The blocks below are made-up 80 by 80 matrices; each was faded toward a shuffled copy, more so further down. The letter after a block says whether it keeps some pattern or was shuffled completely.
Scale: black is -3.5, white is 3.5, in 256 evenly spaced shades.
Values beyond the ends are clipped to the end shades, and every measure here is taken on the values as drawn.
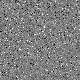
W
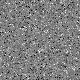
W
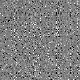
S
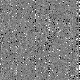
S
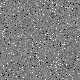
W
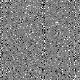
S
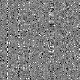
S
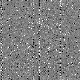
S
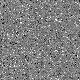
W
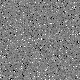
W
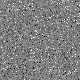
W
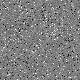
W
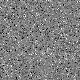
W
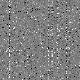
S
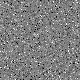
W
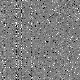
S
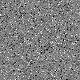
W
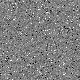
W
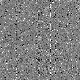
S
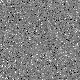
W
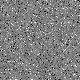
W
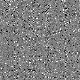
S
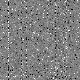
S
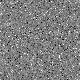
W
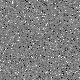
W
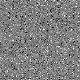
S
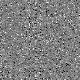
S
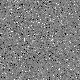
W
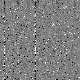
S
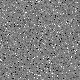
W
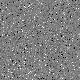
W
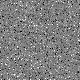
W
